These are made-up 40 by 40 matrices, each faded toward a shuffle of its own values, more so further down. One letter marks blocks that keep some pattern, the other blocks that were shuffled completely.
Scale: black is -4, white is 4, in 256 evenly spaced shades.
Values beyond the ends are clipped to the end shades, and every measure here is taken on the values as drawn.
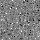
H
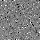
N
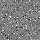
H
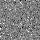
N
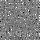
H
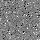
N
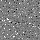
N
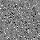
H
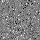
H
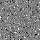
H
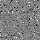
H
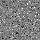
N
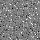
H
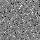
N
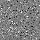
H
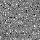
H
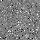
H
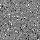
H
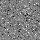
N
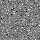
N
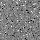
N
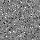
N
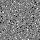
H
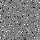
N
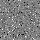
H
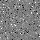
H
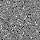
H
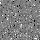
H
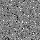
H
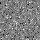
N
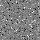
N
